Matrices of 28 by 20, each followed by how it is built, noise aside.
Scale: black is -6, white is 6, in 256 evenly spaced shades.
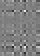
low rank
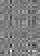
low rank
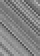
Toeplitz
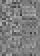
low rank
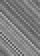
Toeplitz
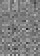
low rank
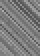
Toeplitz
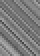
Toeplitz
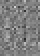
low rank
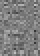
low rank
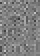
low rank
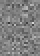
low rank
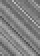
Toeplitz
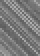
Toeplitz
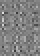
low rank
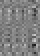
low rank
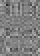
low rank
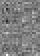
low rank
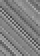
Toeplitz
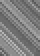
Toeplitz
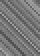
Toeplitz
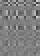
low rank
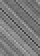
Toeplitz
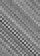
Toeplitz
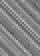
Toeplitz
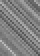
Toeplitz
